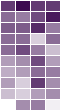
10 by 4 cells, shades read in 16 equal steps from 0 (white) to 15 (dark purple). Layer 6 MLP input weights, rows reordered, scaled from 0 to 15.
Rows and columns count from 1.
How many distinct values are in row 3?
3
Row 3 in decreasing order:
13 10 10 8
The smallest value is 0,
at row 10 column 1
